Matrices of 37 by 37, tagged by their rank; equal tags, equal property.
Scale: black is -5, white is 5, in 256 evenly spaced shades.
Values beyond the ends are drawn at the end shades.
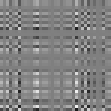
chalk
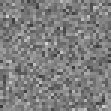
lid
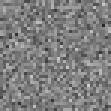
lid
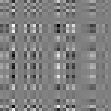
chalk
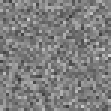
lid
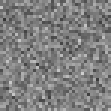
lid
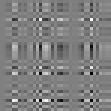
chalk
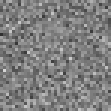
lid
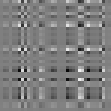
chalk
